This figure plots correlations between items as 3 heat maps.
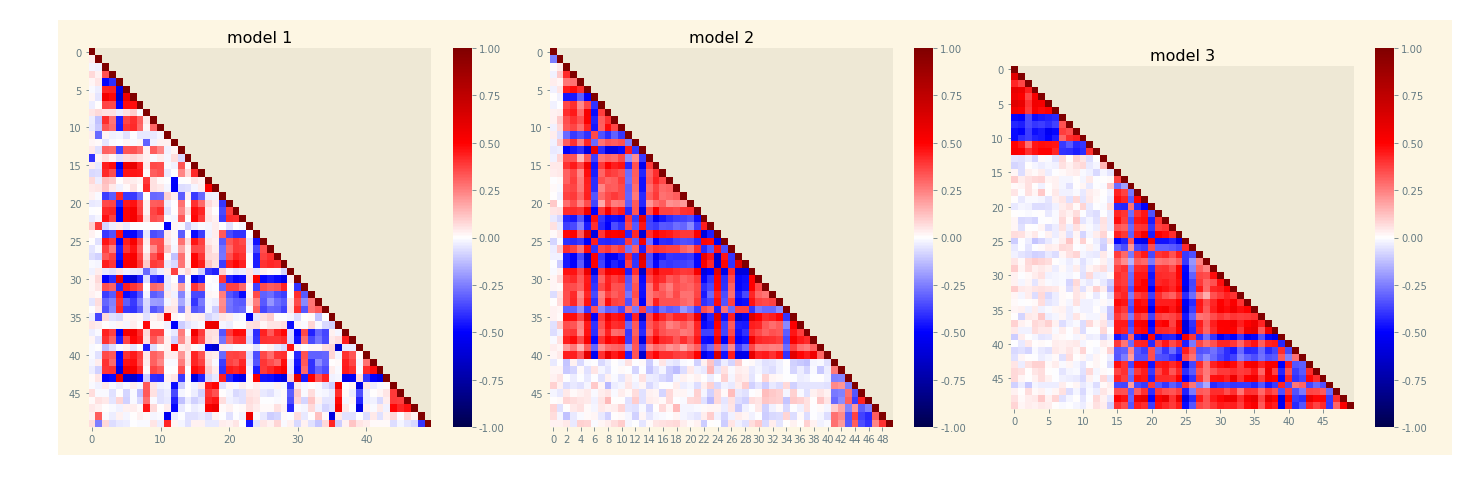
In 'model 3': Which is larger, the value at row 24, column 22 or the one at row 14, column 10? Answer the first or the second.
the first
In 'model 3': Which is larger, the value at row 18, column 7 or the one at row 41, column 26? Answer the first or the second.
the second
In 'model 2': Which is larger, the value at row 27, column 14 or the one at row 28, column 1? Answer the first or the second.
the second
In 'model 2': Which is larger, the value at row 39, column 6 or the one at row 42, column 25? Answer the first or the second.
the second
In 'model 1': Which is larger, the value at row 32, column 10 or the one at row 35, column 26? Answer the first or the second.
the second
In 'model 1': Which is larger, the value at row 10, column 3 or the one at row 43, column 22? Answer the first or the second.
the first
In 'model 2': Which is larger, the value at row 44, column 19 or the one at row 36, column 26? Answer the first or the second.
the second
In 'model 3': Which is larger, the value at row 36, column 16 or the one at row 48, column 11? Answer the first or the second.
the first
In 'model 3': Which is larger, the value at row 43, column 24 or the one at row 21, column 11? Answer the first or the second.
the first
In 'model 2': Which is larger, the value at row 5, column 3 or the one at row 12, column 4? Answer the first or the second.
the first
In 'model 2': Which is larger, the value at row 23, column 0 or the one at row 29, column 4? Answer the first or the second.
the second
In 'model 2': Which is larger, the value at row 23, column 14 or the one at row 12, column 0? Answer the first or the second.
the second
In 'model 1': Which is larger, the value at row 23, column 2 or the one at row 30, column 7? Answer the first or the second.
the first
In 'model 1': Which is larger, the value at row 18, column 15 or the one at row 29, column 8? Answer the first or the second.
the first
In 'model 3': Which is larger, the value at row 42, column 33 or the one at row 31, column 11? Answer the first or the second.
the second
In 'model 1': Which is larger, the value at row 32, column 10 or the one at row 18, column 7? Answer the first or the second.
the second
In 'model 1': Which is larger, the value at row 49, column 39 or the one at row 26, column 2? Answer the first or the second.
the second
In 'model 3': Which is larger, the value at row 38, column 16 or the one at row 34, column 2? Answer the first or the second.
the first
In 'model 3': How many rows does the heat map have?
50
